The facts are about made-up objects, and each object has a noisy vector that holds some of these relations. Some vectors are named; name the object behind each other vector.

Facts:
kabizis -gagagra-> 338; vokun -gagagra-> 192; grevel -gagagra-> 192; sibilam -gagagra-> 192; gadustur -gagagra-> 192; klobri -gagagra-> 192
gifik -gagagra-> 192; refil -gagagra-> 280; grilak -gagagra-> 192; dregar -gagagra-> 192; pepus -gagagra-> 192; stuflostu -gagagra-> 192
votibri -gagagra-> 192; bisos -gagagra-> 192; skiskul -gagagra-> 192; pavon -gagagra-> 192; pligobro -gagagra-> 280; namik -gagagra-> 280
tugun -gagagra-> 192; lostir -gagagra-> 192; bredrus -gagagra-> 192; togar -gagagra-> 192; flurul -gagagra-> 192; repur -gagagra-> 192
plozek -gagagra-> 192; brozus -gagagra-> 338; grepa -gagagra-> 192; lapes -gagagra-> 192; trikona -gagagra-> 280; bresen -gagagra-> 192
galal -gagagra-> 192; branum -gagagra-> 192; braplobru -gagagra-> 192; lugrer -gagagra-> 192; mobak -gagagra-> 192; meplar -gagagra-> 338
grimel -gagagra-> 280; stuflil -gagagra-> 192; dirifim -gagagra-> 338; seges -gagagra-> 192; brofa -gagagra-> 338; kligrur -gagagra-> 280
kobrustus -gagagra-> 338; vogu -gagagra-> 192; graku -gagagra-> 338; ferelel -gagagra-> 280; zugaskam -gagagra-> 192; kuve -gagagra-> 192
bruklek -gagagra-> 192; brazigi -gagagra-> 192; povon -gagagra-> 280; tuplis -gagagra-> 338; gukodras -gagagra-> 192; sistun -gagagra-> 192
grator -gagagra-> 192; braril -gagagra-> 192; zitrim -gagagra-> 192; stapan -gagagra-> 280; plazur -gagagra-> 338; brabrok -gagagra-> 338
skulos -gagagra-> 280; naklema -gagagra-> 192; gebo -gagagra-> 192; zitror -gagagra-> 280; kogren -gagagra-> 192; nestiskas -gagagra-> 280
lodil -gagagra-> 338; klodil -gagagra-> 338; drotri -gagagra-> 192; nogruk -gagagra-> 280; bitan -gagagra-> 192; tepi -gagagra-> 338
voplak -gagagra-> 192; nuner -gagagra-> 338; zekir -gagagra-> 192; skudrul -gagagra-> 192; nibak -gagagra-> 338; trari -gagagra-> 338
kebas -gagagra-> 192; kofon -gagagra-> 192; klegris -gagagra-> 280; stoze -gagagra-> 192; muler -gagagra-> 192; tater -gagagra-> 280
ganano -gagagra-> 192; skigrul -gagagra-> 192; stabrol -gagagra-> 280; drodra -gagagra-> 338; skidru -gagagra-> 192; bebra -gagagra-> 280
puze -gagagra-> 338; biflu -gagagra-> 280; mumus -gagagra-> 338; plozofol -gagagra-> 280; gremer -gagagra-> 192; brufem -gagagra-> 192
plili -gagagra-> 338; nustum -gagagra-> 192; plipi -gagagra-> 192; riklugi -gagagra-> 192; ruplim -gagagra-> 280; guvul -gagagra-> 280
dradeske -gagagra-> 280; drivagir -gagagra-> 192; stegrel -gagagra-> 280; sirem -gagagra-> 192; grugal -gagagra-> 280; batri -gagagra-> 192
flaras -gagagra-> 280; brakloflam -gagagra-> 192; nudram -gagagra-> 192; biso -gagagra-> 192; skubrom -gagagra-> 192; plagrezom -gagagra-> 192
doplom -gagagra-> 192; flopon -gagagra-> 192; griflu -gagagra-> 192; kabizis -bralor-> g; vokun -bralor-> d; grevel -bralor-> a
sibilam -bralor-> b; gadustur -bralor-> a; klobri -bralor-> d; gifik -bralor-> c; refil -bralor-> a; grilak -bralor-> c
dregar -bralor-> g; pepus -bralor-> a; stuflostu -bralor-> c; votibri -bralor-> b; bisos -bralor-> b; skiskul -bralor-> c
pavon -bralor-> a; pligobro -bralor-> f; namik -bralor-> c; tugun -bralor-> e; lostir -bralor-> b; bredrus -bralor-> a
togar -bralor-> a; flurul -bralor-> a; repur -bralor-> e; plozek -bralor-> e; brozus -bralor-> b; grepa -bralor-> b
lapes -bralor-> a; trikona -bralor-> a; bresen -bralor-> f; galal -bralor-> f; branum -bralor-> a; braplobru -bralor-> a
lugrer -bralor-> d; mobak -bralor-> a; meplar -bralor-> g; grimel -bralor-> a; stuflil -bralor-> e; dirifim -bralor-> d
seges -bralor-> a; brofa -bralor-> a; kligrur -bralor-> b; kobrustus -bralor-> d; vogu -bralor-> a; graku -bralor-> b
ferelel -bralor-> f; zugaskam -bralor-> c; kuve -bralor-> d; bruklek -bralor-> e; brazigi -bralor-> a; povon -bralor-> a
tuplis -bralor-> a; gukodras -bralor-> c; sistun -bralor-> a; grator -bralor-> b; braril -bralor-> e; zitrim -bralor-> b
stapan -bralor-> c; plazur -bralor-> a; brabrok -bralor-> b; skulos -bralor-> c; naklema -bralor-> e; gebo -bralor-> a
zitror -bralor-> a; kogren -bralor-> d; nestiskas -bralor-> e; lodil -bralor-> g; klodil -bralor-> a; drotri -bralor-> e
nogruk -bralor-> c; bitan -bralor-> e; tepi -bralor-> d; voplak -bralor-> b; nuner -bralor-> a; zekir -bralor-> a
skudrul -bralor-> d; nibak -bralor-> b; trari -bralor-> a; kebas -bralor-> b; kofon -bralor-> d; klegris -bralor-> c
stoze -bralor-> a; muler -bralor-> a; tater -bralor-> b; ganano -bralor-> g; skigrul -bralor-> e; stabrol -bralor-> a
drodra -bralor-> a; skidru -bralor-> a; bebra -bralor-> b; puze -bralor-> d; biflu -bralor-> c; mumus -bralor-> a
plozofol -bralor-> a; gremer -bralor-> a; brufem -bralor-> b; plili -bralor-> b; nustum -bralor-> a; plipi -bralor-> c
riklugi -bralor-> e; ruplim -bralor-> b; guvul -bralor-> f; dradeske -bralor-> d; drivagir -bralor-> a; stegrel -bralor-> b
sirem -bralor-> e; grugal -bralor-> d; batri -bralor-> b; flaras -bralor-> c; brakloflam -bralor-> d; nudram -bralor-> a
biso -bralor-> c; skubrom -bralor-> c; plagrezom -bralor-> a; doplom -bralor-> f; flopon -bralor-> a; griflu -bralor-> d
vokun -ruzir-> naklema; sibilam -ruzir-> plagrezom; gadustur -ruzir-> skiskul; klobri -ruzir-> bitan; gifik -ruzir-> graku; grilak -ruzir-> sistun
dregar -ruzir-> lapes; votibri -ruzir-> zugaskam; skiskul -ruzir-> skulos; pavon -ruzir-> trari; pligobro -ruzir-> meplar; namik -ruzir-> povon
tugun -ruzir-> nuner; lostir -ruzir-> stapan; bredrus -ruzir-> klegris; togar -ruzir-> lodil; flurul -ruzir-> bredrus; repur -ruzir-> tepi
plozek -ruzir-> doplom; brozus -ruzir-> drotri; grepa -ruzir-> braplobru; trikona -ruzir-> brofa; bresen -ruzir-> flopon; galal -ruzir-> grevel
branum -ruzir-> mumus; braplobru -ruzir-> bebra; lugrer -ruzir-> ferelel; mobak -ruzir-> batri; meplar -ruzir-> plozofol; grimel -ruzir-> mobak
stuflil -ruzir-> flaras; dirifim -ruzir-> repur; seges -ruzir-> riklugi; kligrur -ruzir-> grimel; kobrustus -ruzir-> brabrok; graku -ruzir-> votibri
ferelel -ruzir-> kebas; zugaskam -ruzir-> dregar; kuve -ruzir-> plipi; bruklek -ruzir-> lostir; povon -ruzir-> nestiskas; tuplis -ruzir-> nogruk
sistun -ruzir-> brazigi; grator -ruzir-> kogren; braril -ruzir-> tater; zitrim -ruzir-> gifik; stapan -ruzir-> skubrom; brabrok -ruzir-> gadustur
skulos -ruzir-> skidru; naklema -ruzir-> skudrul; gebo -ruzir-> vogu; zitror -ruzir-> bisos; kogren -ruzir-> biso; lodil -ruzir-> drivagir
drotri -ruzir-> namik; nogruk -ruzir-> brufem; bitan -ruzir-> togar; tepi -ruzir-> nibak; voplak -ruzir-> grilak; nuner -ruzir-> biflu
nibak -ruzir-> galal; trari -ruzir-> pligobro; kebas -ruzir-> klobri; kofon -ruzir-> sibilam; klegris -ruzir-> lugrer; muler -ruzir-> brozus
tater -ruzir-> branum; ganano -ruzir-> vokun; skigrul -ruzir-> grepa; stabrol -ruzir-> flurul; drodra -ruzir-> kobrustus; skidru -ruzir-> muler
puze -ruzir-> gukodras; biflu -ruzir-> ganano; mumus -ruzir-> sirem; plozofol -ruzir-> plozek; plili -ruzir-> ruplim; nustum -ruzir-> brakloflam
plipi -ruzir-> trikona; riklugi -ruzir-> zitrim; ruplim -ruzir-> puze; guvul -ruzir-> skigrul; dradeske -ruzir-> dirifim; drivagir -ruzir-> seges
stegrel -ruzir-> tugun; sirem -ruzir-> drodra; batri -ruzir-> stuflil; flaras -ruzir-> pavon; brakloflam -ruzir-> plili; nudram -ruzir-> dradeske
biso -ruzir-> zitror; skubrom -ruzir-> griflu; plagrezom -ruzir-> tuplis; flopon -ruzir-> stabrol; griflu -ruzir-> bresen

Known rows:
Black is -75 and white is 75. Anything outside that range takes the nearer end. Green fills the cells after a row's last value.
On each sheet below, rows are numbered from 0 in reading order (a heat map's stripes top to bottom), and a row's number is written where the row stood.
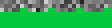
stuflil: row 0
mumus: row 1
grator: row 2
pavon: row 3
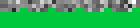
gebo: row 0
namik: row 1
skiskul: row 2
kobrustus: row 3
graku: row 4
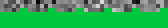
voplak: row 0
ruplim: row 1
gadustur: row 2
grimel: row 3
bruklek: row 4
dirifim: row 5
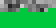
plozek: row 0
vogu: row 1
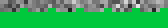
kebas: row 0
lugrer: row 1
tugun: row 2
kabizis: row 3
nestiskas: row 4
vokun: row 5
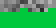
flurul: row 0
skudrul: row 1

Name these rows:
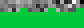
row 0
ganano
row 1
brufem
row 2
kligrur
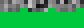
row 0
klegris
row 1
doplom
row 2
guvul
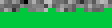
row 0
lostir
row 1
lodil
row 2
stabrol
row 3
nogruk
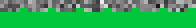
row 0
galal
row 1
meplar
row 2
nustum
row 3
braril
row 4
nudram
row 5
puze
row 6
drotri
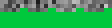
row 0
grepa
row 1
bebra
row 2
tuplis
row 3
biso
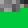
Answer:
griflu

